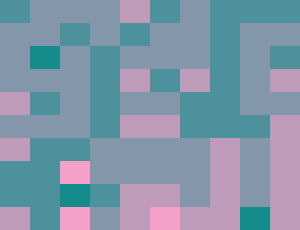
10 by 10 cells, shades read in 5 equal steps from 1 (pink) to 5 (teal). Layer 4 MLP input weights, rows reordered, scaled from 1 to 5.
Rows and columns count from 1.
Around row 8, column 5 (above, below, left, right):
3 2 3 3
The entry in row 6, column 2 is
3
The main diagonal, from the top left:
4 3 3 4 3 2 3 2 3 2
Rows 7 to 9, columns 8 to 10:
2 3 2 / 2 3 2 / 2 3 2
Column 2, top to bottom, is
3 3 5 3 4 3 4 4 4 4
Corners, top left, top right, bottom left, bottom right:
4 4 2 2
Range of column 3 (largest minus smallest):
4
